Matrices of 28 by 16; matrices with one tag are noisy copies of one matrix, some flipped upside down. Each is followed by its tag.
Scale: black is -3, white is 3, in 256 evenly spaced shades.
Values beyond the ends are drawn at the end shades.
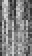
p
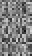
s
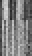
p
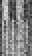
p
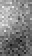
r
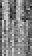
p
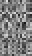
s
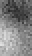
r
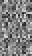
s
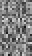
s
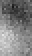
r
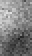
r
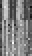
p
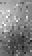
r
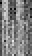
p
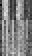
p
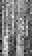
p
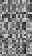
s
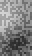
r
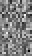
s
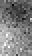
r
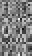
s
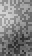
r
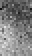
r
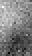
r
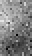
r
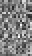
s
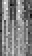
p
